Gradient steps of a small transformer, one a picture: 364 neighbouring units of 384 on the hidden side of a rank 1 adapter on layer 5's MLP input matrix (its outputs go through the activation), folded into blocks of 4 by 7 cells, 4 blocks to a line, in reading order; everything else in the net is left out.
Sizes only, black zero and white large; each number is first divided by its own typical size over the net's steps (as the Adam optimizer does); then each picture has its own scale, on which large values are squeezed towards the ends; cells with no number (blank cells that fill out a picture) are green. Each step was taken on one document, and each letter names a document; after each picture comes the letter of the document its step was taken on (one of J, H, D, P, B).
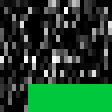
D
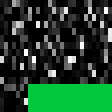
D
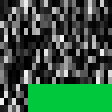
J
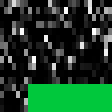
D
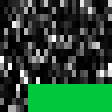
J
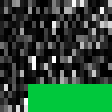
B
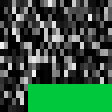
J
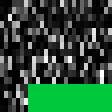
J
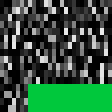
J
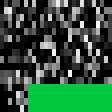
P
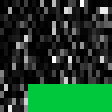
B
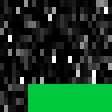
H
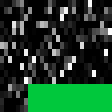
D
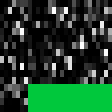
D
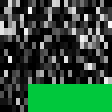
P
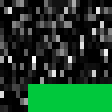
D
